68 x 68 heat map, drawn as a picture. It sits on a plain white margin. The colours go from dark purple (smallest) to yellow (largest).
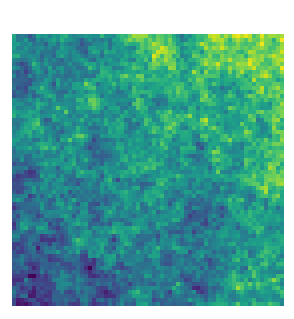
Neither half mirrors the other. The texture is blotchy. The bottom left is the ninth with the lowest average. There is an overall slope up to the top right. The ninth with the highest average is the top right. The values follow a bell shape.
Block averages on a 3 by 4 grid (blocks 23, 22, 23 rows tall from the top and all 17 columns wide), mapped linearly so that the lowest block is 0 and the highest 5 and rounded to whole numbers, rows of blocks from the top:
2345 | 2234 | 0113
